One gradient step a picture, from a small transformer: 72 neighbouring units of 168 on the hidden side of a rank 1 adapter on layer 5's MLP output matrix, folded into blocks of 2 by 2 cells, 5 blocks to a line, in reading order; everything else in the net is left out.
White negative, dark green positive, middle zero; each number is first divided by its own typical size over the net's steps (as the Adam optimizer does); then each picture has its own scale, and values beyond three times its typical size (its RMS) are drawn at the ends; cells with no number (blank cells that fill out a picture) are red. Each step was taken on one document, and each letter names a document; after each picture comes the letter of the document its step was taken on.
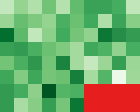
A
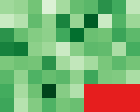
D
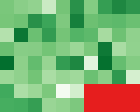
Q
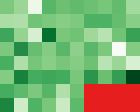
Q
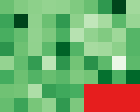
A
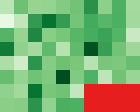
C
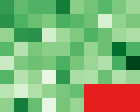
Q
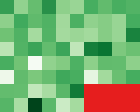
C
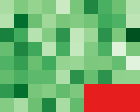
A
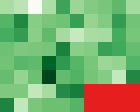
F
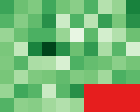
D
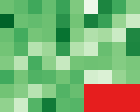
D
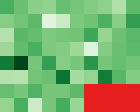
C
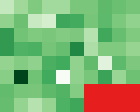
C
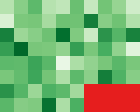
A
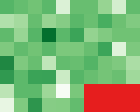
F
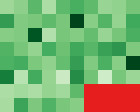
Q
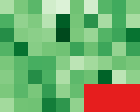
A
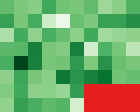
C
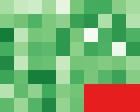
F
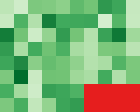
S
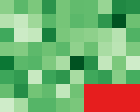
Q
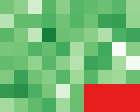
F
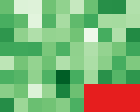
S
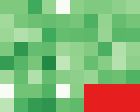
F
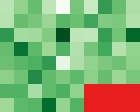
A
